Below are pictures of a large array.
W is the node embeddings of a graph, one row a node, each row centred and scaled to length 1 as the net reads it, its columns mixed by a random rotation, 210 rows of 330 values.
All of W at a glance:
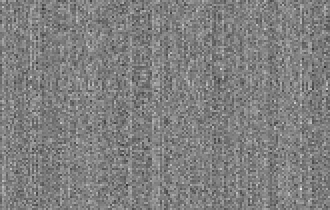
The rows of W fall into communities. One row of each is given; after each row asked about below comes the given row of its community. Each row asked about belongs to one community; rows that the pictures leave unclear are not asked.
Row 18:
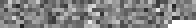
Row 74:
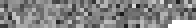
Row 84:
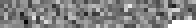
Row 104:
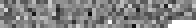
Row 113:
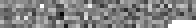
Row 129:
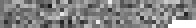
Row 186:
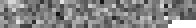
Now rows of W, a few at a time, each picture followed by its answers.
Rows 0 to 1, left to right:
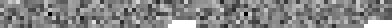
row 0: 18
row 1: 186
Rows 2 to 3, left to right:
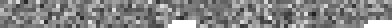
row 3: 84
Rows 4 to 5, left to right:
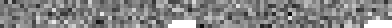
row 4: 104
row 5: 113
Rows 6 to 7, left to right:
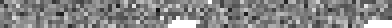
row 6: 74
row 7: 186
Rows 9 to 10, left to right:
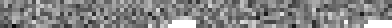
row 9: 113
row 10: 113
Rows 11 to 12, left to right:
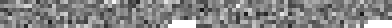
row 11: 129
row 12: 113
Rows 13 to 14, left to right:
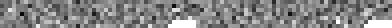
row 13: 84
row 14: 84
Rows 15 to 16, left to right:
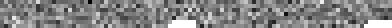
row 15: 74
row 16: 74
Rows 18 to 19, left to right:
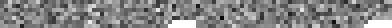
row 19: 84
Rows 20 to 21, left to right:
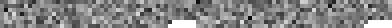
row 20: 74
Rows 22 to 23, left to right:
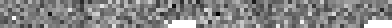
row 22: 18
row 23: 74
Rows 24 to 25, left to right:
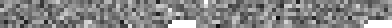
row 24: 18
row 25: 18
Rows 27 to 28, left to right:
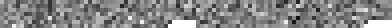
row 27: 186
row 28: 18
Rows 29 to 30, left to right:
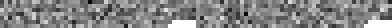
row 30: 186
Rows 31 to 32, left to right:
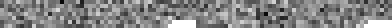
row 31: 18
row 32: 113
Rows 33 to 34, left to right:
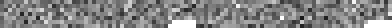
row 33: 84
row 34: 113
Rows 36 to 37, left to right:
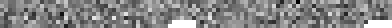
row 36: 113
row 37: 18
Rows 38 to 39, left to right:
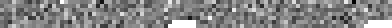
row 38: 129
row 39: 18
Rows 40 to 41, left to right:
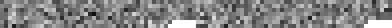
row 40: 113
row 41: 186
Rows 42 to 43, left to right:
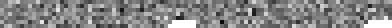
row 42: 18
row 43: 84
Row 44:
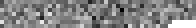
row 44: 74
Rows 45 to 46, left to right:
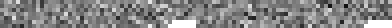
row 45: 18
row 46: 104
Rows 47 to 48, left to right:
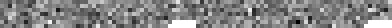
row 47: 84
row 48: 104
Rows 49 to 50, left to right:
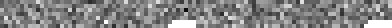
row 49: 74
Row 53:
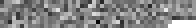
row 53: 18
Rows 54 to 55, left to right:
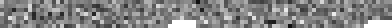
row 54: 113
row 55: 74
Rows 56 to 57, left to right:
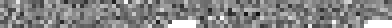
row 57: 113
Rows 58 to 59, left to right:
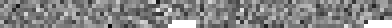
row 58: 18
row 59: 186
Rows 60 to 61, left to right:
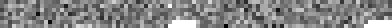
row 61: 186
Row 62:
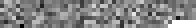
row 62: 18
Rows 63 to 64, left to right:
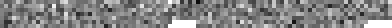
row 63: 129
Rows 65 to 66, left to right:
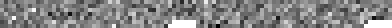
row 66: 18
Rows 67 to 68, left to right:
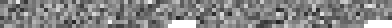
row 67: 18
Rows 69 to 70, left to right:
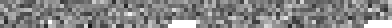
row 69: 104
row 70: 104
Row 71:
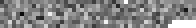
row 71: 74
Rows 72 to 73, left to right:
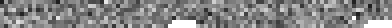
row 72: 74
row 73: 18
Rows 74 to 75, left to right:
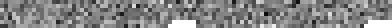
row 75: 129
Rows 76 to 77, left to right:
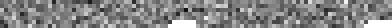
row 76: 74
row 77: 186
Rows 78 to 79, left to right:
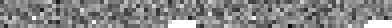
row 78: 74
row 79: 74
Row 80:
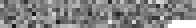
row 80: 104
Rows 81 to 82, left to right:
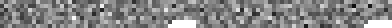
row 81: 84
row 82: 84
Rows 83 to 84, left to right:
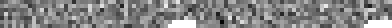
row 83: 84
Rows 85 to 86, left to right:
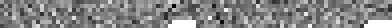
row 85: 84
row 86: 84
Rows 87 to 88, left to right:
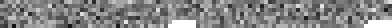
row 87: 113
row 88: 84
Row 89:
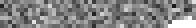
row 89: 84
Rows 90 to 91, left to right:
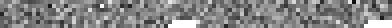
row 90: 129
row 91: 186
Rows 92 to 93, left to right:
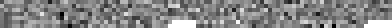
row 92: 113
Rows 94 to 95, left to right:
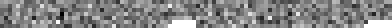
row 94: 113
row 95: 84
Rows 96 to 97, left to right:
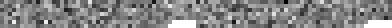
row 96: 104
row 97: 74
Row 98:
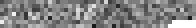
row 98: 74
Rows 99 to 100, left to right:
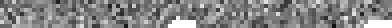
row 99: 74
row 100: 186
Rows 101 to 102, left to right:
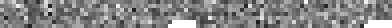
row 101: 186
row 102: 129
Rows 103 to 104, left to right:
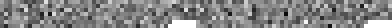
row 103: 186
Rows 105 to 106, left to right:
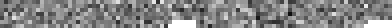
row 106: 113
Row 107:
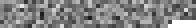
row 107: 186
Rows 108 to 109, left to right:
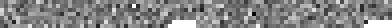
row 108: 74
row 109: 186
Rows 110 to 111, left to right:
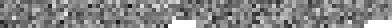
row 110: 129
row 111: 104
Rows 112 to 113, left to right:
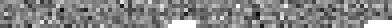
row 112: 186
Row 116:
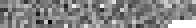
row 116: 129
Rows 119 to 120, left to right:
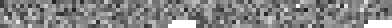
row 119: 74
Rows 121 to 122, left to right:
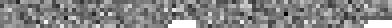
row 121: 84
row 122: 104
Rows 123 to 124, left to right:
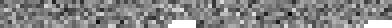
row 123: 104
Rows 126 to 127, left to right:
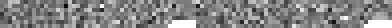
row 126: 18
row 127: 84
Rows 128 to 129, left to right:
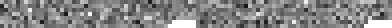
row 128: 84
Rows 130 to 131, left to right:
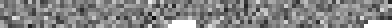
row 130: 104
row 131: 186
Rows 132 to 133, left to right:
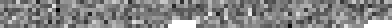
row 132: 129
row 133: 84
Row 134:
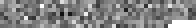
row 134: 113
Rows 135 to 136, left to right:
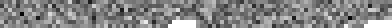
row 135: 84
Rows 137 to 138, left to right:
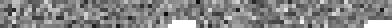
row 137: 113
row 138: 74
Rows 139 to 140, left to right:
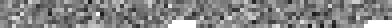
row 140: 74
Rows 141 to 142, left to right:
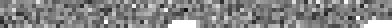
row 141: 74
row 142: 186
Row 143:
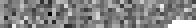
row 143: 186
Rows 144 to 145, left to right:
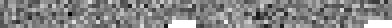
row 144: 129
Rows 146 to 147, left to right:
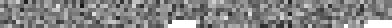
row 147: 113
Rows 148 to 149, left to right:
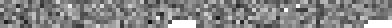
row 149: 18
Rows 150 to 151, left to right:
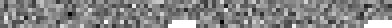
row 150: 74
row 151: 84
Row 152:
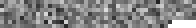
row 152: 186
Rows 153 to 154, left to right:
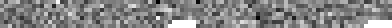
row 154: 113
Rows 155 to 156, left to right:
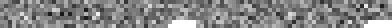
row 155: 113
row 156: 104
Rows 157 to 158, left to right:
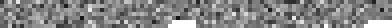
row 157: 18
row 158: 74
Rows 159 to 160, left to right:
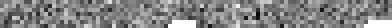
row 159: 129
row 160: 113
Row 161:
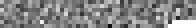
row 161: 18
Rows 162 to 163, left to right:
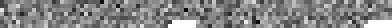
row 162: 74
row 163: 104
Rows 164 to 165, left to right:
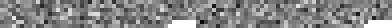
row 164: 18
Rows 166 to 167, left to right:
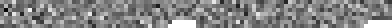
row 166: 84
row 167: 18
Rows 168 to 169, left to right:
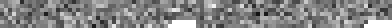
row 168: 104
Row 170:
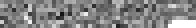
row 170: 113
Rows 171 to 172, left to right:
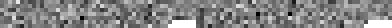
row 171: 18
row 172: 113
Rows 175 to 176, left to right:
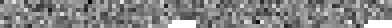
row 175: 186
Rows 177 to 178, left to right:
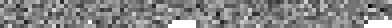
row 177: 18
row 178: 84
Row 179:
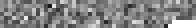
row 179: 129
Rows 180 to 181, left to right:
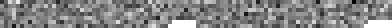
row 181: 18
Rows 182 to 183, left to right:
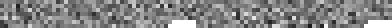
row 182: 129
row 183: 74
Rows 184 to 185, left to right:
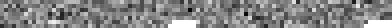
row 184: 113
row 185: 186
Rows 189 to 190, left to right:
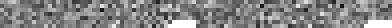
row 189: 18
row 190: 129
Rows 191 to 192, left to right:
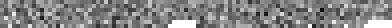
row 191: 74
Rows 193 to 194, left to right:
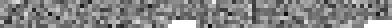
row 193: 18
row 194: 104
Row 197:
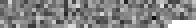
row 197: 104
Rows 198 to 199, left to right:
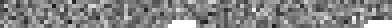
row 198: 84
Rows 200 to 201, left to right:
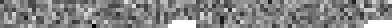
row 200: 74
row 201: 84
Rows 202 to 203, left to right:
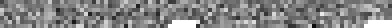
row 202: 74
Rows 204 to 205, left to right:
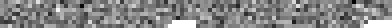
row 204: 18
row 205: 18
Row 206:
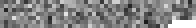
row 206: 129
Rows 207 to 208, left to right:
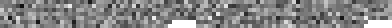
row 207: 74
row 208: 18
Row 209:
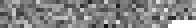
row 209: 74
